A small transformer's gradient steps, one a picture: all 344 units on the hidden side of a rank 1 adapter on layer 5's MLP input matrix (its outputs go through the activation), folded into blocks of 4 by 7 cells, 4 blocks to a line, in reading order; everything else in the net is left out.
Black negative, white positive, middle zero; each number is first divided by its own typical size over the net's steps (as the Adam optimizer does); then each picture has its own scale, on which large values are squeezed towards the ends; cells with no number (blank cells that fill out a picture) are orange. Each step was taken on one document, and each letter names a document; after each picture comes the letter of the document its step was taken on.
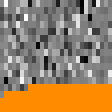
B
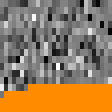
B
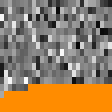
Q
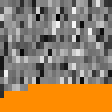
Q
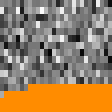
Q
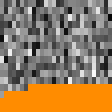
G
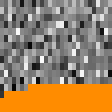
Q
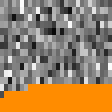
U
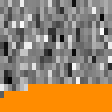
U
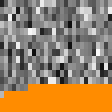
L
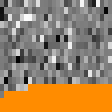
B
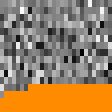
U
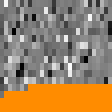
B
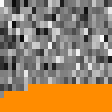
G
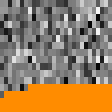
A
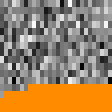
G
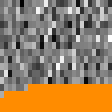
U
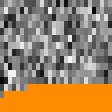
L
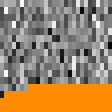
U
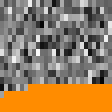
A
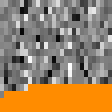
B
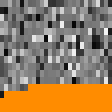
Q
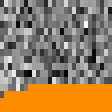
L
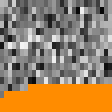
G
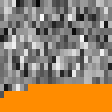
G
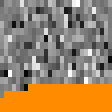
U
